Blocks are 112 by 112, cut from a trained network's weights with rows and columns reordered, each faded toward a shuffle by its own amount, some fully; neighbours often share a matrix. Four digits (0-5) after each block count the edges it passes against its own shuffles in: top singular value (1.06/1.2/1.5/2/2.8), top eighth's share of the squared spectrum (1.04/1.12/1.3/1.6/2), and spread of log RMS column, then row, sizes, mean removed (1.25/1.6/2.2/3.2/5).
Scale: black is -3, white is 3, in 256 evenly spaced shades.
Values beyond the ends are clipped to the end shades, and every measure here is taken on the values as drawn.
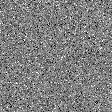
0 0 0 0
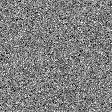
0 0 0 0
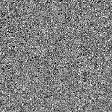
3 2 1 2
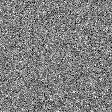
1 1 0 0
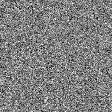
3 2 0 1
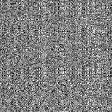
4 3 1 3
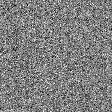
1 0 0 0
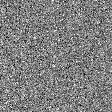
1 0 0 0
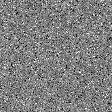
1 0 0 0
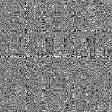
4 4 3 3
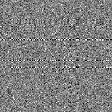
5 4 2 3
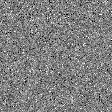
2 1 0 1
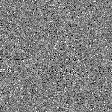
3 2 0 1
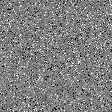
0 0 0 0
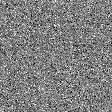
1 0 0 0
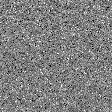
2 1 0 1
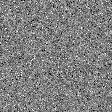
1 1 0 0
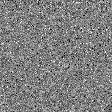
2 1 0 1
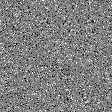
1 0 0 0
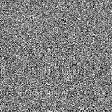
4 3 1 2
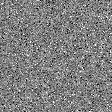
1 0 0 0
